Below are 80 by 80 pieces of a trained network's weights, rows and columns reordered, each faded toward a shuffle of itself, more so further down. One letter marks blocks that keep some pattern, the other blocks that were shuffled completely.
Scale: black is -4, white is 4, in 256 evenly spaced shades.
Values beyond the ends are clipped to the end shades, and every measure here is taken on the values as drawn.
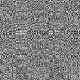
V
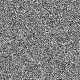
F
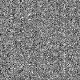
V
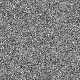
F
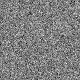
F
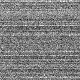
V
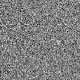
V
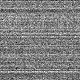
V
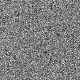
F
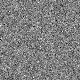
F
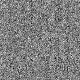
V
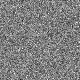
F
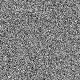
F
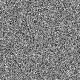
F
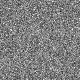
F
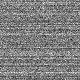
V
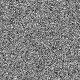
F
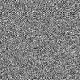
V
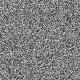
F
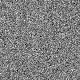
F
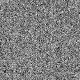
V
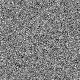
F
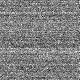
V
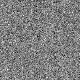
V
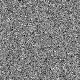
F
